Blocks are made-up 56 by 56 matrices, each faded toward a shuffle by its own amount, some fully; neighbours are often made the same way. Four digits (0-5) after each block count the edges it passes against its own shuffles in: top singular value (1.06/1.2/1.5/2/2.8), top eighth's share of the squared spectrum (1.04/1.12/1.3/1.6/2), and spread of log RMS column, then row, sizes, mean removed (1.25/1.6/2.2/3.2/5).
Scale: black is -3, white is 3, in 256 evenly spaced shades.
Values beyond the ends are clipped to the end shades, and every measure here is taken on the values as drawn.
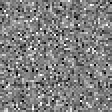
2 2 0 0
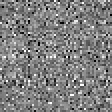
4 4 2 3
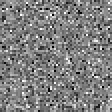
3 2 1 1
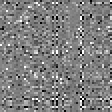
4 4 3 2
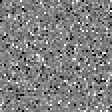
1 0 0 0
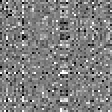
4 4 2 2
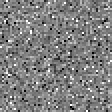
2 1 0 0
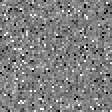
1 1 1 0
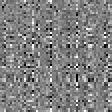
4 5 3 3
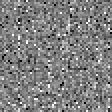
3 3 1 0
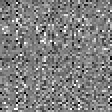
4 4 3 1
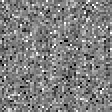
2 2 0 0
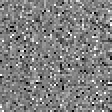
0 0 1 0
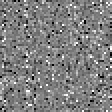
1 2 2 0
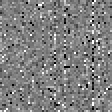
2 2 2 0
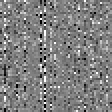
2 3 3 0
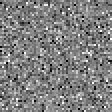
0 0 0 0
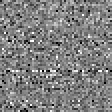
2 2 0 3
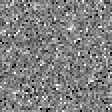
0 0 0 0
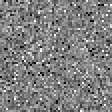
0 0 0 0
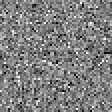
0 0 0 1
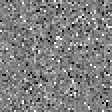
0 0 1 0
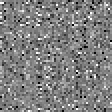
3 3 2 1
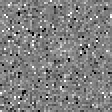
2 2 0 0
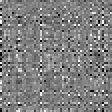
4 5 3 3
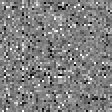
3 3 1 1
